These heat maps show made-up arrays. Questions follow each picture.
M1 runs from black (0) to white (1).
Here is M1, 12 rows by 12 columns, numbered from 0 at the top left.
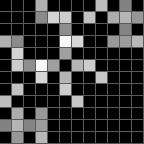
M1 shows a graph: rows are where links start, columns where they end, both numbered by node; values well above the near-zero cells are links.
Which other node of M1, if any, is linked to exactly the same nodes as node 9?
node 11
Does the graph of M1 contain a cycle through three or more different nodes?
yes
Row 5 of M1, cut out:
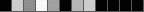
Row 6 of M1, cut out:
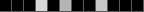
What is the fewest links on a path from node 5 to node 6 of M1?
1
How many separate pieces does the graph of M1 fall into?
1
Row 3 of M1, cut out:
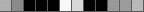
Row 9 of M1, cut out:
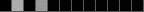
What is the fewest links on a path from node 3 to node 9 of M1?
1
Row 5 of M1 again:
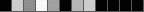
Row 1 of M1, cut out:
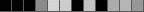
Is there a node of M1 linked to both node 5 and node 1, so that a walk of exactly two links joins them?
yes
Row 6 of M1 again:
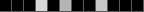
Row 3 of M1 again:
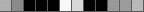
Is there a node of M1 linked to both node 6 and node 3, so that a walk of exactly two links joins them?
yes
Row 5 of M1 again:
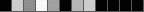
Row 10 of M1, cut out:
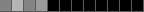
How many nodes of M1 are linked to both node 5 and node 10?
3
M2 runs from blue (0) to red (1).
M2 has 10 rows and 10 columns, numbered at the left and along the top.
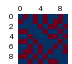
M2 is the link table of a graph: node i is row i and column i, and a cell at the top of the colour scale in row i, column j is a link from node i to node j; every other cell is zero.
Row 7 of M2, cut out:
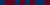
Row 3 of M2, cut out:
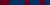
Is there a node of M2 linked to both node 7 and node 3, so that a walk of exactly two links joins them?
yes
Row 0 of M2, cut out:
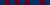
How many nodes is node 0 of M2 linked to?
4
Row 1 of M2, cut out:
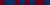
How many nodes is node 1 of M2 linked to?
5
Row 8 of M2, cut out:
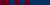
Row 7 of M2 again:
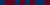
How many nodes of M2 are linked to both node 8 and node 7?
1
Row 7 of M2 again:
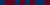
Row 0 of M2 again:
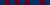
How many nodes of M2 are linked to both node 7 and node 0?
1
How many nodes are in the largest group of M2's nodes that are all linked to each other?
5
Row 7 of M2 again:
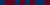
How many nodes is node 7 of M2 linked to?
5
